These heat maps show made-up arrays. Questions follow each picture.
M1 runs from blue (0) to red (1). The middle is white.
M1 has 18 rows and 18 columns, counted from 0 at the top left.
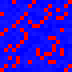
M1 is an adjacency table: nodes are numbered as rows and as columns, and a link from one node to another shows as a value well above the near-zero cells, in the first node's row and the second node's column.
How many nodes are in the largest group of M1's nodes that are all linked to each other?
3
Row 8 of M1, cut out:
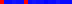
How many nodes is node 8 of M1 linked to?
2
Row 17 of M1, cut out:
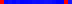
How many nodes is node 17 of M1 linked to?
2
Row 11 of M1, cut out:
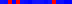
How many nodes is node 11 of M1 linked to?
3
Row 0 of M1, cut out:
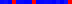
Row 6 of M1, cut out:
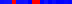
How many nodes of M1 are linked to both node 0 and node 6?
2
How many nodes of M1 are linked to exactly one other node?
0
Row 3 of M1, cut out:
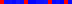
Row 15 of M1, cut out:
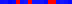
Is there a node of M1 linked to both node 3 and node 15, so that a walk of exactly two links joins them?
yes
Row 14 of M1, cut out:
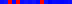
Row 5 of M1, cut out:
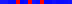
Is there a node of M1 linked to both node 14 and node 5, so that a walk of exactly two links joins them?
yes
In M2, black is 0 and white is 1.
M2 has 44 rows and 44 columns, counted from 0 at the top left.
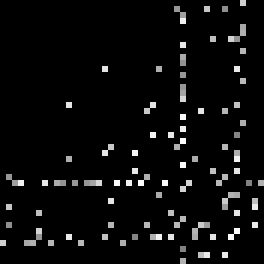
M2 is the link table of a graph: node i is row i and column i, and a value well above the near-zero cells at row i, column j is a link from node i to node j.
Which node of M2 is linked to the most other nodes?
node 30
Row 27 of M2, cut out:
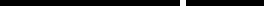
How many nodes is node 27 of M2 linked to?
1
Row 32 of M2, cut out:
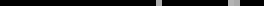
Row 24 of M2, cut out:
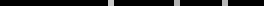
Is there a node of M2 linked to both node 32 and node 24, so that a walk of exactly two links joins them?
no
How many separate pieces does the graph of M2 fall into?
4
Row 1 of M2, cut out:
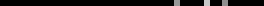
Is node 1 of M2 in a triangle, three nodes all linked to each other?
yes
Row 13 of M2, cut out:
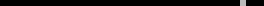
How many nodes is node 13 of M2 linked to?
1
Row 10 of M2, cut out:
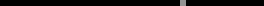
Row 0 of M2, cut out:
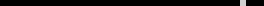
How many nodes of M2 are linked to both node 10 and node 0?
0
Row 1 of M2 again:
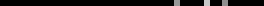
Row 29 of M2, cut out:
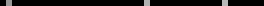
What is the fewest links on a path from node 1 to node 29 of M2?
1
